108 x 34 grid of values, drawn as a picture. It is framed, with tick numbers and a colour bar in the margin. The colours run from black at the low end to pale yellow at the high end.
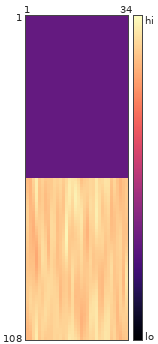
The table splits into 2 rows of 1 panel. Panel 1,1: low, flat. Panel 2,1: very high, streaked downward, faint in contrast.
